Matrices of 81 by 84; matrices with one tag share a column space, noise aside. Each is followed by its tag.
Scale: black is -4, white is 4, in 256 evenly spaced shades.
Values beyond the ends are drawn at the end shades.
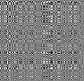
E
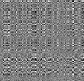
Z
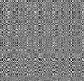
Z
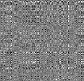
E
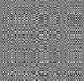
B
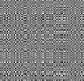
B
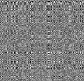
E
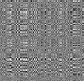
Z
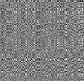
Z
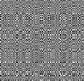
B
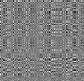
Z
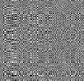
B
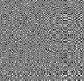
B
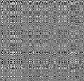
E
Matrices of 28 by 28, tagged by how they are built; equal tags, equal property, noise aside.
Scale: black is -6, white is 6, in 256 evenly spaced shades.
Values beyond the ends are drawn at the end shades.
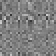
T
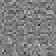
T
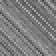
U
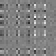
T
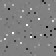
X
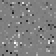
X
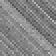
U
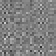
T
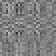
T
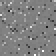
X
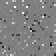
X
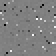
X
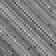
U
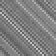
U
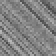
U
